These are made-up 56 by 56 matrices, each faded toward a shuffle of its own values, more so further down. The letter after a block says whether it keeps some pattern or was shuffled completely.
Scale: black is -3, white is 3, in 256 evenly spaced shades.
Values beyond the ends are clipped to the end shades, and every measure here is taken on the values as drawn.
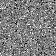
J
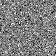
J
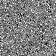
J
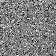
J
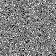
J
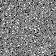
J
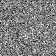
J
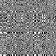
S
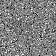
J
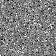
J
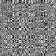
S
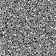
J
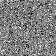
J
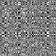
S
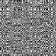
S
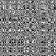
S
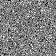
J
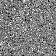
J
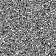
J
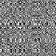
S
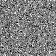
J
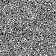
J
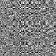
S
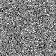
J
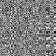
S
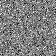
J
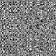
S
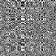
S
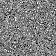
J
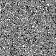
J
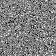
J
